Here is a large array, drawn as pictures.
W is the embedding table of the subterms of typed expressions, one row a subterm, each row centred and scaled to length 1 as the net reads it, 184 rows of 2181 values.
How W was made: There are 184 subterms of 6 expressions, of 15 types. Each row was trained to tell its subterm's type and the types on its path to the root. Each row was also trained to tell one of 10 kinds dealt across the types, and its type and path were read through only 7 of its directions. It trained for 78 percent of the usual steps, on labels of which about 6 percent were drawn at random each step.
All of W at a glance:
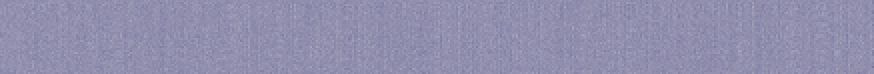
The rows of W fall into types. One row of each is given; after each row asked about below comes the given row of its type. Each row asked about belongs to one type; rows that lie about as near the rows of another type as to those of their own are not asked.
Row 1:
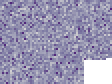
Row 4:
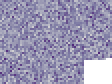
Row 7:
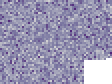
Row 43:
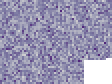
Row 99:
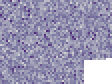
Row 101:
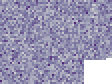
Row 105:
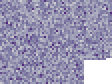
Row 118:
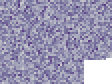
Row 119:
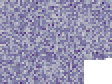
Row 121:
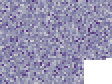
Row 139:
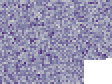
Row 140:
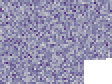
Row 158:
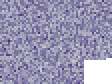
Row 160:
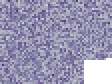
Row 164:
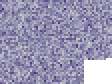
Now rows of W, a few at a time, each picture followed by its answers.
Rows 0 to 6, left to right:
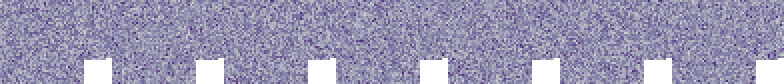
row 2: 119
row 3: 43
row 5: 164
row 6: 139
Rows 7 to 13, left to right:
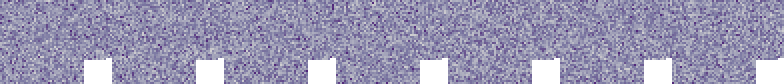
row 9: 158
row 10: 1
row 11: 43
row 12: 4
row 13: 105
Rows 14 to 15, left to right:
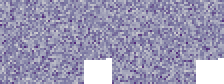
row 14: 160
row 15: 43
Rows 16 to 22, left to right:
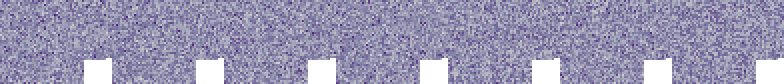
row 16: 119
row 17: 160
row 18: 164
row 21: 1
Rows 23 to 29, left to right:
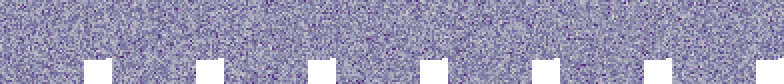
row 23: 139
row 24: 164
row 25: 43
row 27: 160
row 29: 101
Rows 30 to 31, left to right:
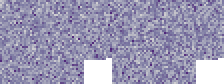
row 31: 43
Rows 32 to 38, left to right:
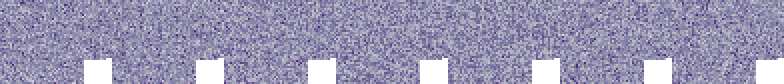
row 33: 121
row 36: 164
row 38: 160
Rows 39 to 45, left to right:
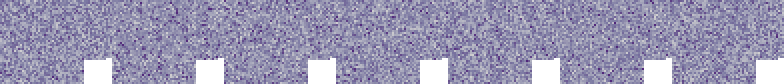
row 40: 164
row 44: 1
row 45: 164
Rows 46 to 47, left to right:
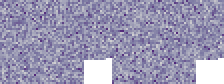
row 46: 1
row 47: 43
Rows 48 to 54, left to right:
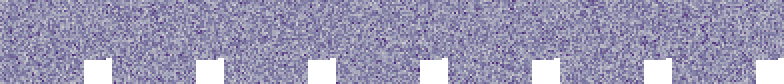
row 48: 121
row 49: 105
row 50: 7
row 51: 1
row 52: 118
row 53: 101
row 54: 105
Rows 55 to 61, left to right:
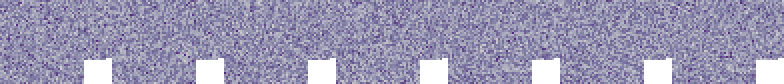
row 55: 139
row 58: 7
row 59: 119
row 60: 160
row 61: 119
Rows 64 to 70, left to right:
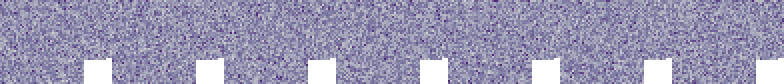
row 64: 164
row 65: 160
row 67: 101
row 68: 121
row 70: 158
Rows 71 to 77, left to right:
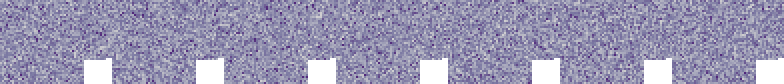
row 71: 121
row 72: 4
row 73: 43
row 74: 158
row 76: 105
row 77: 158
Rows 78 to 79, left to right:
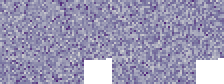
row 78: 140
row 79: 158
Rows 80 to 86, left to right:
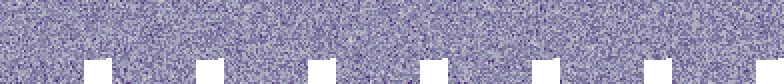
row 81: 118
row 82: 7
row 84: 1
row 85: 101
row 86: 164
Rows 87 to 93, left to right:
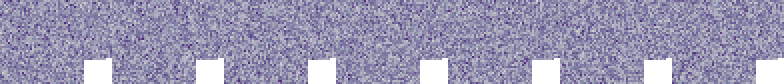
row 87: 99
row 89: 140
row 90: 140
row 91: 158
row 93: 4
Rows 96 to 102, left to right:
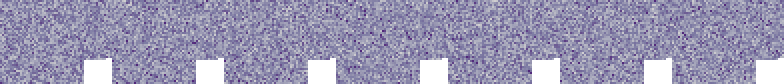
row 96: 99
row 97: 101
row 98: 121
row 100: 160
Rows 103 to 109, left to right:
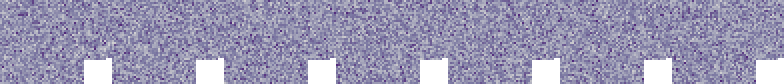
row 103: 101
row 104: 118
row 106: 164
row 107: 164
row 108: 4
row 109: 160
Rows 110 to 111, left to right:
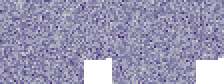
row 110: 139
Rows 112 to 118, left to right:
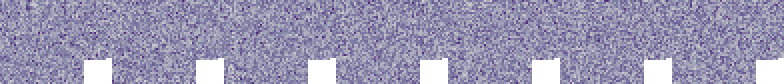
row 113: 119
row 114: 158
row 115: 158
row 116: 118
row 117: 118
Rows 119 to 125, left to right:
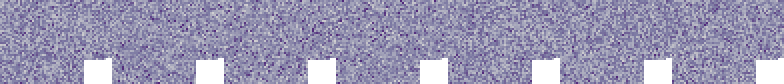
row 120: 99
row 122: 1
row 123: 119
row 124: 7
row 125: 43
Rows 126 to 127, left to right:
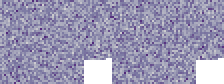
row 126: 99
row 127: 121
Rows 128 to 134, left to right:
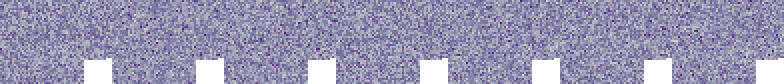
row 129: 43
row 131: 164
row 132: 101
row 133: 99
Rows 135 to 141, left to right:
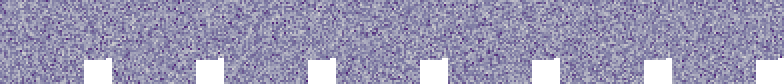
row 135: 164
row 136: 118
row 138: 4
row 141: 101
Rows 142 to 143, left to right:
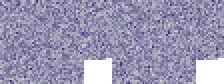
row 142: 160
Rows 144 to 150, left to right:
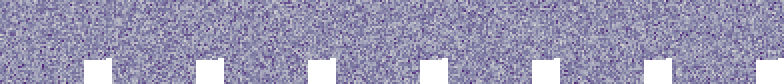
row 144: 43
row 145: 99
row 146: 121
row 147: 99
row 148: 101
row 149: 99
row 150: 158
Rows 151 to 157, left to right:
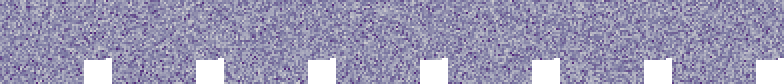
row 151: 121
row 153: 7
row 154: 140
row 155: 1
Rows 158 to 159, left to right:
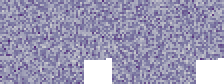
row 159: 160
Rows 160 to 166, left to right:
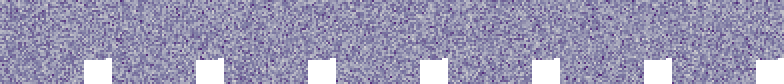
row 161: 121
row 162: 119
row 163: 101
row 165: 101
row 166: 121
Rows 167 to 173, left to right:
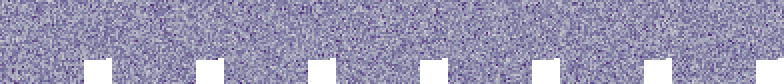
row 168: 105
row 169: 158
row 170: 101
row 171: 140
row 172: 99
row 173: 1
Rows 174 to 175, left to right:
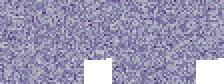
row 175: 99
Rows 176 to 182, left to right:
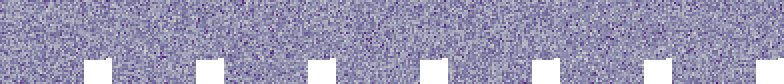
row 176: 158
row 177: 4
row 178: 121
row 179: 119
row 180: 119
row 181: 121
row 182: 158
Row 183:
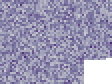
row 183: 4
